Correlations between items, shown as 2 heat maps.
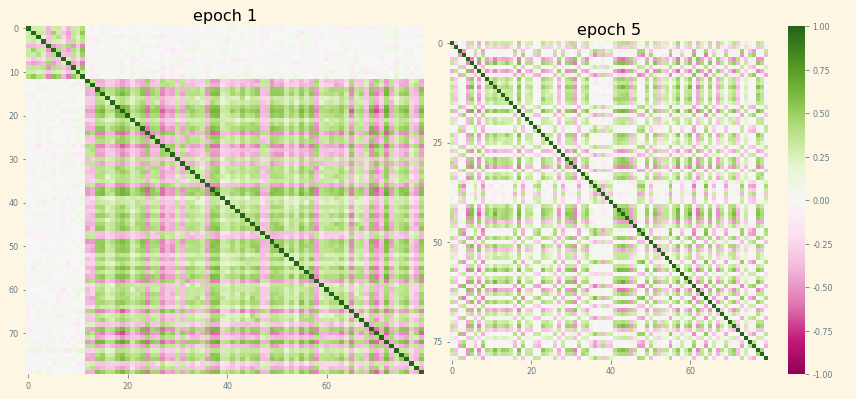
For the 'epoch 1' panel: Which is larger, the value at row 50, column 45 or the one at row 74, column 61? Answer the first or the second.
the first
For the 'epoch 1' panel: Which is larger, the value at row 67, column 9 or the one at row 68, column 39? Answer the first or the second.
the first
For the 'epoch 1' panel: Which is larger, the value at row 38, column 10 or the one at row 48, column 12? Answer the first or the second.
the second
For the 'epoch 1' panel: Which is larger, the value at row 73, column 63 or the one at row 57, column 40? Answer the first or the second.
the second
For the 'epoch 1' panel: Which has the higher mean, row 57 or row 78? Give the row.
57
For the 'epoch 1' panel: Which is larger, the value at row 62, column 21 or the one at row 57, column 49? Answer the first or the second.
the second
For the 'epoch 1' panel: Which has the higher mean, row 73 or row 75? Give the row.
75
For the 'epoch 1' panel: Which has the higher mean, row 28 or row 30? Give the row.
30
